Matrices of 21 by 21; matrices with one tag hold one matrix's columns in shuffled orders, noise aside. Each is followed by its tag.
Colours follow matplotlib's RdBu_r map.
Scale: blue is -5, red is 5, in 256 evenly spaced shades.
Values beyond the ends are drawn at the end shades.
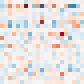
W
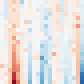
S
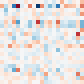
W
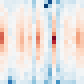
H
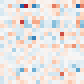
W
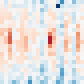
H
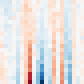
S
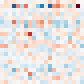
W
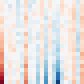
S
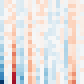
S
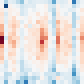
H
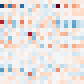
W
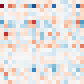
W
